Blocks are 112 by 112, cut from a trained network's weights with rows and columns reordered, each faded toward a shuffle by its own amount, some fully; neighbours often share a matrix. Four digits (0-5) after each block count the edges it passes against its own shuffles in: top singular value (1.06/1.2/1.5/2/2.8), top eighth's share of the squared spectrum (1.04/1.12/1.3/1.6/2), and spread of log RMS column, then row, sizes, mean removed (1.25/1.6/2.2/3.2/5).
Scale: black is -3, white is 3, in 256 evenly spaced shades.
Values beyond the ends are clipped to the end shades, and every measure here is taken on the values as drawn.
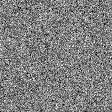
0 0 0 0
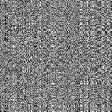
5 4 3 3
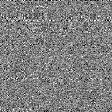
4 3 1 2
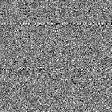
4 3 1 2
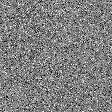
0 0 0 0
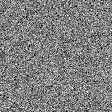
1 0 0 0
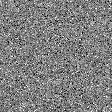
2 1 0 0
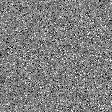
2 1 0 0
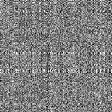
4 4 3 3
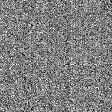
3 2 1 1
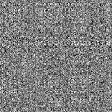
4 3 2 2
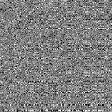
5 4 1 3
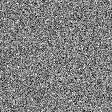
0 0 0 0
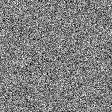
0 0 0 0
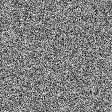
0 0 0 0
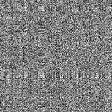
4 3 2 2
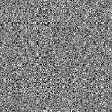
4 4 2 2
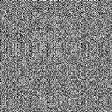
4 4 2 2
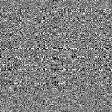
4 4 2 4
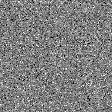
2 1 0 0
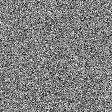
2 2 0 0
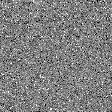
3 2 0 1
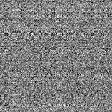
4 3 1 2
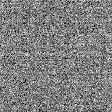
3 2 0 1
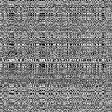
5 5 3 4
